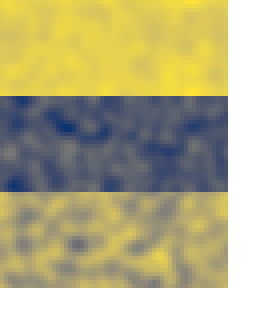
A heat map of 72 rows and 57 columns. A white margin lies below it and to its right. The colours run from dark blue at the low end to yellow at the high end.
The table splits into 3 rows of 1 panel. Panel 1,1: very high, blotchy, faint in contrast. Panel 2,1: low, blotchy. Panel 3,1: high, blotchy.
